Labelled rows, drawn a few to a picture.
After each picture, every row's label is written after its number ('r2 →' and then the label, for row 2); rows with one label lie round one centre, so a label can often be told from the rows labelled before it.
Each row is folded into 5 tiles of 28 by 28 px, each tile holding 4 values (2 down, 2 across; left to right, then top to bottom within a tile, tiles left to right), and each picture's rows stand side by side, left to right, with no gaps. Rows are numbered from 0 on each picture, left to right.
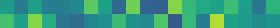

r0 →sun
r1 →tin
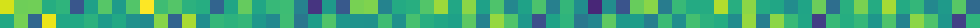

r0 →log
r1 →log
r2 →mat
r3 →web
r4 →mat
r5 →web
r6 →web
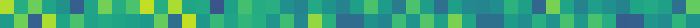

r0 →log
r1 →log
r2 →sun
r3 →sun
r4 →sun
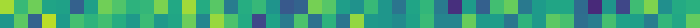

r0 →log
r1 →web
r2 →tin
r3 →mat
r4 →mat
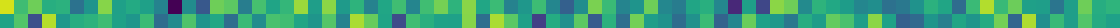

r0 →log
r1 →mat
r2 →web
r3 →web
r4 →tin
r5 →mat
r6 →sun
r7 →log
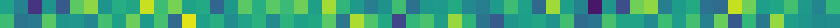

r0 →mat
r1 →log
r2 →web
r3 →sun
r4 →mat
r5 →tin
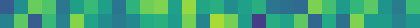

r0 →tin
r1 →web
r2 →tin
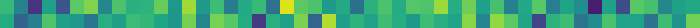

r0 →mat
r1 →web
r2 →log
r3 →web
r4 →mat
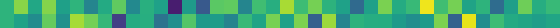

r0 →web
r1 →mat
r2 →log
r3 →log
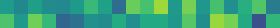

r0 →sun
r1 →web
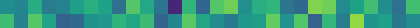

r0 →sun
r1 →mat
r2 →tin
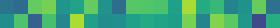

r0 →tin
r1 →web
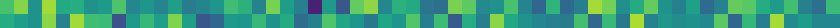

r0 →web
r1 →sun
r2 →mat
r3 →tin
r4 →tin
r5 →tin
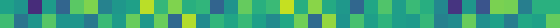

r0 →mat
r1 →log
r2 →log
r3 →mat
